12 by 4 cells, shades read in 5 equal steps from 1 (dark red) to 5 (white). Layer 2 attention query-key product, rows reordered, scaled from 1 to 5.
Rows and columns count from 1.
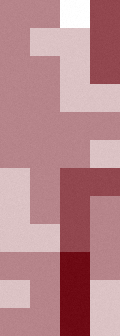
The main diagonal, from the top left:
3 4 4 4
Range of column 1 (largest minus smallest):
1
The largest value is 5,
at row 1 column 3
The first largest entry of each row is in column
3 2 3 3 1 4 1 1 1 1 1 4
